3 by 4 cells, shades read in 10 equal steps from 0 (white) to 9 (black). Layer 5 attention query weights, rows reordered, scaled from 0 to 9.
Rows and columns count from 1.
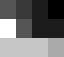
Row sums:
30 22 9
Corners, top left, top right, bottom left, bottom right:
6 9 2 3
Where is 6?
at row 1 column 1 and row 2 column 2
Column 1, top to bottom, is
6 0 2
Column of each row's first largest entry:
4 3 4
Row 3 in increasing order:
2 2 2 3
